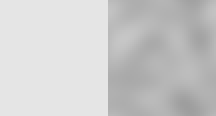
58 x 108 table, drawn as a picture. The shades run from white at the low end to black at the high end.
It is made of 1 by 2 panels. Panel 1,1: very low, flat. Panel 1,2: low, smooth, faint in contrast.
